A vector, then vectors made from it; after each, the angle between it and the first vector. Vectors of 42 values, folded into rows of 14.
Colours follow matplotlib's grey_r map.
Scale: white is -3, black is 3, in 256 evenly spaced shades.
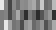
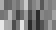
orthogonal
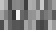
partly aligned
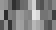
orthogonal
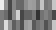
nearly parallel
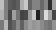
partly aligned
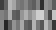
nearly opposite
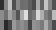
nearly opposite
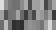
partly aligned
